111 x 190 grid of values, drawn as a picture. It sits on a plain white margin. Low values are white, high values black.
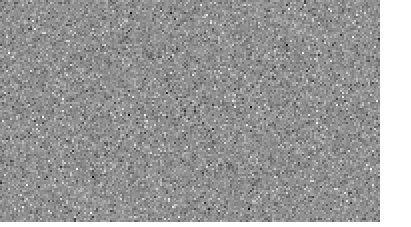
There is no seam. Fine speckle covers the field. No overall slope runs across the table. A half turn leaves it unchanged. A few values lie far out on both sides of the bulk. There are no regular stripes. No single row or column stands out from its neighbours.
